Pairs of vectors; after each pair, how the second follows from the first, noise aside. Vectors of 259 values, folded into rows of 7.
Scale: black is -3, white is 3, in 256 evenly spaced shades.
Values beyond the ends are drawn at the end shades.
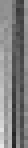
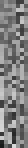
sign-scrambled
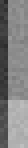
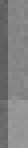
shrunk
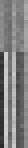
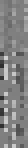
partly zeroed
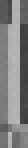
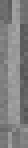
shrunk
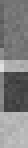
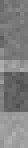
shrunk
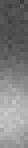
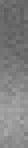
shrunk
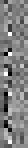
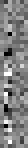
sign-scrambled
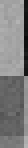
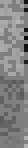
partly zeroed
